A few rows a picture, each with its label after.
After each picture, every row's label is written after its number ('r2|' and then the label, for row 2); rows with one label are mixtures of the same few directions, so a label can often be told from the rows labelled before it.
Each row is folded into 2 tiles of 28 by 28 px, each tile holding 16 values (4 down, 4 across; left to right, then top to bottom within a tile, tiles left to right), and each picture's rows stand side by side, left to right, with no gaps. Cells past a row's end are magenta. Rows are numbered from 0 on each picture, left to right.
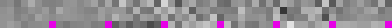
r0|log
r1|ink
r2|ink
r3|ink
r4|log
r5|ink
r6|ink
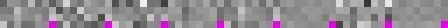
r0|log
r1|ink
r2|log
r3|log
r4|log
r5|ink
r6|log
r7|ink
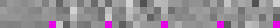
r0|ink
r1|log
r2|log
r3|ink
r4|log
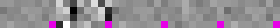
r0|ink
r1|log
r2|ink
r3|log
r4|ink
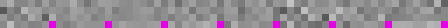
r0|ink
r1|log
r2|ink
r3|ink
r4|log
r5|ink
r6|ink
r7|ink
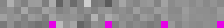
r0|ink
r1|log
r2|ink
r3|log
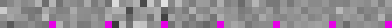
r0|ink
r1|log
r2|log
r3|ink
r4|log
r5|ink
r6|ink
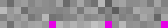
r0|ink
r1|ink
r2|ink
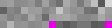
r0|ink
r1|ink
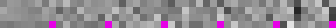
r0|ink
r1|ink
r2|ink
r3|log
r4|ink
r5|log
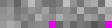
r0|log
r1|ink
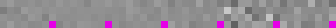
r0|ink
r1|log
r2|log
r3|log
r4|ink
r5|log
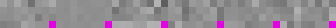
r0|log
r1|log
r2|ink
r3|log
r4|log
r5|log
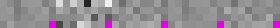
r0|log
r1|log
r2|ink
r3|log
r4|ink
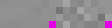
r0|ink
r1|ink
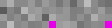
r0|ink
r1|log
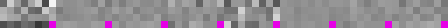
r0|ink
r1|ink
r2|ink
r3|log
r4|log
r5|log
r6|log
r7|ink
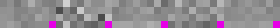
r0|log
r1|ink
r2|ink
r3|ink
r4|ink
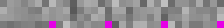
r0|ink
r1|log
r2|log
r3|log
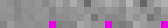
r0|log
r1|log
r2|log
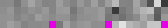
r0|log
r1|log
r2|ink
